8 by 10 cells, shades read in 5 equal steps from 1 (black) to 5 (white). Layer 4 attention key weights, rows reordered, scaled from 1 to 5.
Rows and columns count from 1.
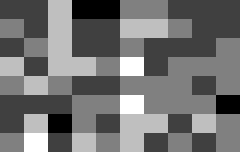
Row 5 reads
3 4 3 2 2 3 3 3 2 3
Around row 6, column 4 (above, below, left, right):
2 3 2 3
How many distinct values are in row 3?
3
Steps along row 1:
same up down same up same down same same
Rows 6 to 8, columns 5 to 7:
3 5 3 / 2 4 4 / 3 4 2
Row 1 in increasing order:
1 1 2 2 2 2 2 3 3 4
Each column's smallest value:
2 2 1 1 1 3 2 2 2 1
